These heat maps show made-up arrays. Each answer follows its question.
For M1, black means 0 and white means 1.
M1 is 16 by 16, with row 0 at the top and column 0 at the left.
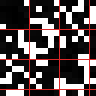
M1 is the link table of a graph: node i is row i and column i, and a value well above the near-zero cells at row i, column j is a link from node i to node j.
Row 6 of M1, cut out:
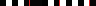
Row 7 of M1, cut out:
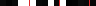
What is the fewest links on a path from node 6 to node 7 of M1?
2
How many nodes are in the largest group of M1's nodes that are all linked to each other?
4
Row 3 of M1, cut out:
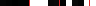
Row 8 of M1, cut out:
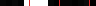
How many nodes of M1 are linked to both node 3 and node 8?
3
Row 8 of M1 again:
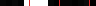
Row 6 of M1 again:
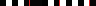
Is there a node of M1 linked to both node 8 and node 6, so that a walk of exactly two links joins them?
no
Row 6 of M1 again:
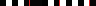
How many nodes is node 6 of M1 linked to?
6
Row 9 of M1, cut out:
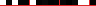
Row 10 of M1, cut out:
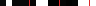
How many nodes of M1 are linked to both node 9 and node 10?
2
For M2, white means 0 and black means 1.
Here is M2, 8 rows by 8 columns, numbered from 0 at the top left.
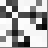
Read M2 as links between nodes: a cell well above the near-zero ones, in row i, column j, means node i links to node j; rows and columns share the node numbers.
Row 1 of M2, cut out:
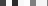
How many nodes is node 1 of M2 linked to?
3
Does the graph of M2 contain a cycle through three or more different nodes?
yes
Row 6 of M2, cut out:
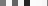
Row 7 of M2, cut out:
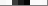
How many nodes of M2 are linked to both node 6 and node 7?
2
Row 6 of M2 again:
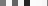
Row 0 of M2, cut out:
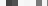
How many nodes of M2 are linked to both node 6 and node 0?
1
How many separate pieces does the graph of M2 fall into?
1
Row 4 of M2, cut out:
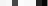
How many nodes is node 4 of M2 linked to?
3
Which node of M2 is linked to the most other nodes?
node 2
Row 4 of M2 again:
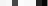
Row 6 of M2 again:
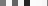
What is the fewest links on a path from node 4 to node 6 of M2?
1
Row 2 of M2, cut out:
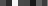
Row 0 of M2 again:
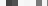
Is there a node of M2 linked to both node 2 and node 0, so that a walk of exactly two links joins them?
yes
